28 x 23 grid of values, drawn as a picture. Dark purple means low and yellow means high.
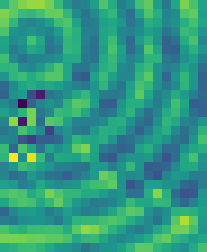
Odd patch: rougher, in the middle left. Roughest part: middle left. Slope: none. Odd rows or columns: none. Rings: centred on the top left.
